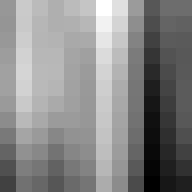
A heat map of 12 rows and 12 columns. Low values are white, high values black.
Slope: up to the bottom right. Grain: streaks running down. Lone odd cells: none. Ninth with the highest average: bottom right.
